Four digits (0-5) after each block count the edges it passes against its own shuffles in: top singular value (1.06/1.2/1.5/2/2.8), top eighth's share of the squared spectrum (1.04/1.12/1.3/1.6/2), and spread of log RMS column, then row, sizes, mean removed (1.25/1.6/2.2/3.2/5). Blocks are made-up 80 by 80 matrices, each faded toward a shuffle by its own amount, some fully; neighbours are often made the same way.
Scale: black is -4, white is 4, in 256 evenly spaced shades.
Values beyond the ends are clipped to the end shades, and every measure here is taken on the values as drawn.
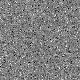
2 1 0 0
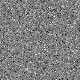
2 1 0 0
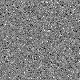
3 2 0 0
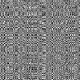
5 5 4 4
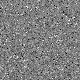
1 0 0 0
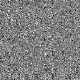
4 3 2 1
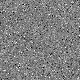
0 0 0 0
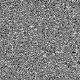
3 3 1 1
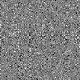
4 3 2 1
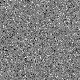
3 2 0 1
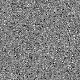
2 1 0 0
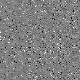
4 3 1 1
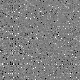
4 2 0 1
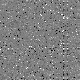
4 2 1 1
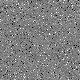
2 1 0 0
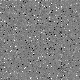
1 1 0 0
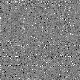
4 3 1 2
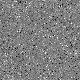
1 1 0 0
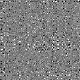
4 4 2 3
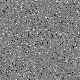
1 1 0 0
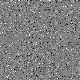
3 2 0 1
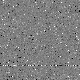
3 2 0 1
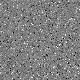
2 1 0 0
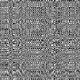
4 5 3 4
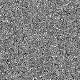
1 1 0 0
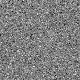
2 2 0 0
